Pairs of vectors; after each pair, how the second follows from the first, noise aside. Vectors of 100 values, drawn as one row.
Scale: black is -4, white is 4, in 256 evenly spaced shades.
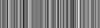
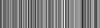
shuffled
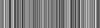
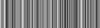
shuffled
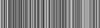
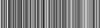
copied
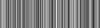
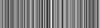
shuffled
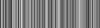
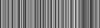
shuffled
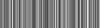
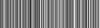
shuffled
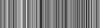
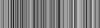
reversed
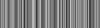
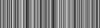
shuffled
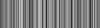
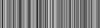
shuffled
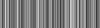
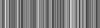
copied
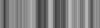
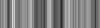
reversed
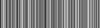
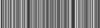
shuffled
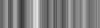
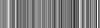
shuffled
